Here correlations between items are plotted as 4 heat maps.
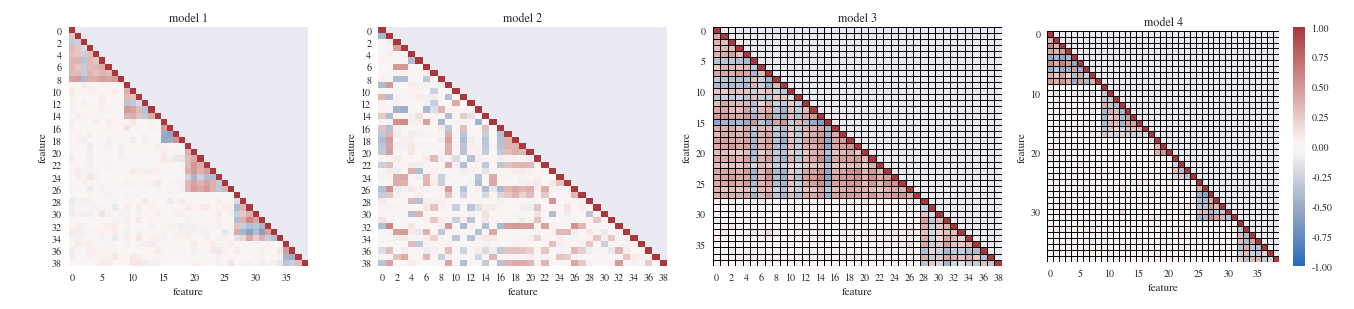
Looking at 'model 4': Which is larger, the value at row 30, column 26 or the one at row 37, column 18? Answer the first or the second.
the first
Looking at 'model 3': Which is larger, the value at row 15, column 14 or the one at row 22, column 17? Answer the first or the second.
the second
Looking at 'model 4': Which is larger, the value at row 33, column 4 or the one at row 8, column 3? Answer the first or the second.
the second
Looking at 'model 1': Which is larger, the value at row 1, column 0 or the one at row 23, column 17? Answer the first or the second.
the first
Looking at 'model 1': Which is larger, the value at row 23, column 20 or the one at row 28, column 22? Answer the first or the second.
the first
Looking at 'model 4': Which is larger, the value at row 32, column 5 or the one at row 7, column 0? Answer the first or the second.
the second
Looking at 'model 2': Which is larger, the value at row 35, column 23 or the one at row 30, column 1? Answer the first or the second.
the first
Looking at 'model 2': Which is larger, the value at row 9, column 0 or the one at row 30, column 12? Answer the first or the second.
the second
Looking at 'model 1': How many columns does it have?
39
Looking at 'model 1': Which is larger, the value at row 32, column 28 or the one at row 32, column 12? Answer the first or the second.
the second
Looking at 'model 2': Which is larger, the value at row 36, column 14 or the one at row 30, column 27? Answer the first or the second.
the second
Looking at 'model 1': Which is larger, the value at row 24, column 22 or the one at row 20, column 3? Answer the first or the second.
the second
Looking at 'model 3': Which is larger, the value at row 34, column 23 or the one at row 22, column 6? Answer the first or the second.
the second
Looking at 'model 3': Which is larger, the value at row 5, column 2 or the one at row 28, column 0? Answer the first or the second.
the second
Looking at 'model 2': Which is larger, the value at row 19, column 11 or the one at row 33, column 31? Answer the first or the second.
the second
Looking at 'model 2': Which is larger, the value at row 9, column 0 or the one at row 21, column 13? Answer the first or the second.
the second
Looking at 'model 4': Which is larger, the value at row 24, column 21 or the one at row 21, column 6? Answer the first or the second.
the second
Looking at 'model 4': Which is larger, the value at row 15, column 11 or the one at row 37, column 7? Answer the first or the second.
the first
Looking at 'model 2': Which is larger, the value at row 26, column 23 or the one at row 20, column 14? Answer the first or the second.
the first
